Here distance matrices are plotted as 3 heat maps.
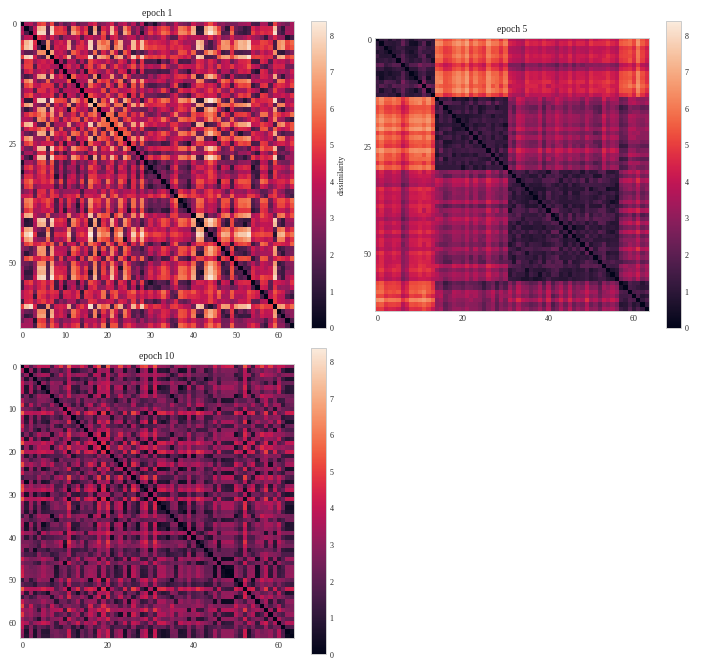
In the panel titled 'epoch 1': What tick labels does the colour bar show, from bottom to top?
0, 1, 2, 3, 4, 5, 6, 7, 8
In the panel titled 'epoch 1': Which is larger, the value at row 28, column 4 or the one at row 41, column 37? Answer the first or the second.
the first
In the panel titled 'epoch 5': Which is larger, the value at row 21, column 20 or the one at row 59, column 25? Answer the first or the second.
the second
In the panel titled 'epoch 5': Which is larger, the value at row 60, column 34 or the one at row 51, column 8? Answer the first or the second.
the second
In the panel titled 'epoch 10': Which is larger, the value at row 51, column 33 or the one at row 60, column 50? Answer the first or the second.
the second
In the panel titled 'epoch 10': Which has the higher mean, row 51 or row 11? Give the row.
11
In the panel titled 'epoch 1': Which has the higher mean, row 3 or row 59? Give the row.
59
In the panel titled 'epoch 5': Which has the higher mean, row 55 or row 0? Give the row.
0
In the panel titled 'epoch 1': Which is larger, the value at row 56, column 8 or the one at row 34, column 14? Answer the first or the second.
the first
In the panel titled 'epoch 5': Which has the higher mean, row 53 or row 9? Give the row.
9
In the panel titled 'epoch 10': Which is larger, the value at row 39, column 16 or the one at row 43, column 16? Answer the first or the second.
the first
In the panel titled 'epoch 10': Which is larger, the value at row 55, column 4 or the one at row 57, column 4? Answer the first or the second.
the first
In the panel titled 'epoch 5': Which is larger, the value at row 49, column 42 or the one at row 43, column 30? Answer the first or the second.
the second
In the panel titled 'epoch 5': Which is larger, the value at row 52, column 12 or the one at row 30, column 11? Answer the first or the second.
the second
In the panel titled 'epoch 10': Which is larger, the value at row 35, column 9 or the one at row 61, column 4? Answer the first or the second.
the first
